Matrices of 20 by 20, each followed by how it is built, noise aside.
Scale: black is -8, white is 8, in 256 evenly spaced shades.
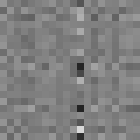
low rank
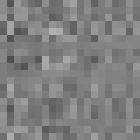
low rank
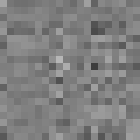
low rank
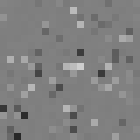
sparse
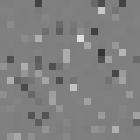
sparse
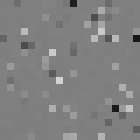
sparse
